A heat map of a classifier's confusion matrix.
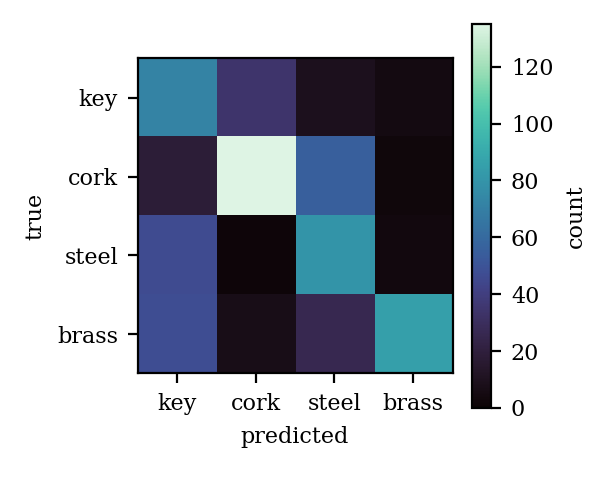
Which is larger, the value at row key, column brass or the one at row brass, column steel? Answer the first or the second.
the second
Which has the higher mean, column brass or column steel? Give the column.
steel
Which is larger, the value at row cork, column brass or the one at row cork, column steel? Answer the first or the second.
the second
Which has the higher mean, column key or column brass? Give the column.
key
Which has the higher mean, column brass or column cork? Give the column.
cork
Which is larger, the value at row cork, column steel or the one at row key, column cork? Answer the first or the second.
the first
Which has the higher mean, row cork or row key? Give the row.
cork
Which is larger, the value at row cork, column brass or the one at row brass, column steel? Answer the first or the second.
the second
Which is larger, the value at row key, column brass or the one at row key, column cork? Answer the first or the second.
the second
